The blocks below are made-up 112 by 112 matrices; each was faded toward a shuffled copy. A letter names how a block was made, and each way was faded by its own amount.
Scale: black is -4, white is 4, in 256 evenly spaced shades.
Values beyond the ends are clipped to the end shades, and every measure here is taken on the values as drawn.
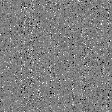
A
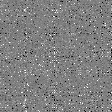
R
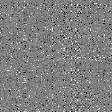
R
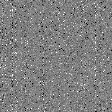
A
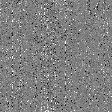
A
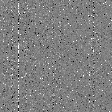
A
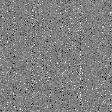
A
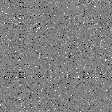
R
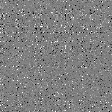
R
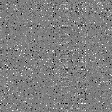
R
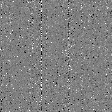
A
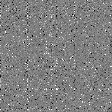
R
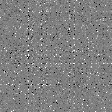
R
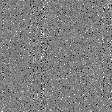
A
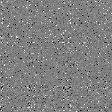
R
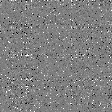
R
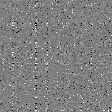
R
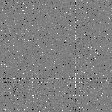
R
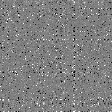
R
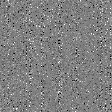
A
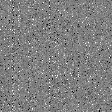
A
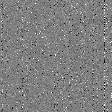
A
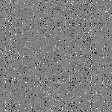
R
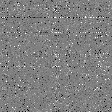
R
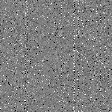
A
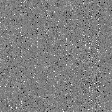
A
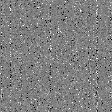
A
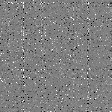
R
